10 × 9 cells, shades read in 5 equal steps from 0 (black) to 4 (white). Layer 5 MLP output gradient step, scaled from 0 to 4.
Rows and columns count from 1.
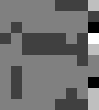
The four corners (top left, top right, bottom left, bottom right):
2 3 2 3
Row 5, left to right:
2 2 1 1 1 1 1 1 3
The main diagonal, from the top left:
2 2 2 1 1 2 2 2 3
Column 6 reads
1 2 2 1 1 2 2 2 2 1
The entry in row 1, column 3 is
2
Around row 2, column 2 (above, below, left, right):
2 1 2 2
